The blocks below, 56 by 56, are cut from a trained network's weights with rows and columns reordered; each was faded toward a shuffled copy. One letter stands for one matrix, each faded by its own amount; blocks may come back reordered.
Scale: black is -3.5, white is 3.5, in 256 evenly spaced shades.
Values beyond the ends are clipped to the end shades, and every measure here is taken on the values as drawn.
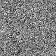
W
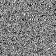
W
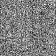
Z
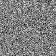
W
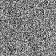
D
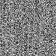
D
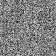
D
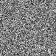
W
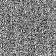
D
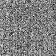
Z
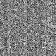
Z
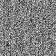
D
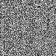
D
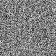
D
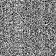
Z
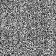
D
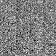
Z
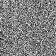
D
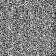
Z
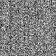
Z
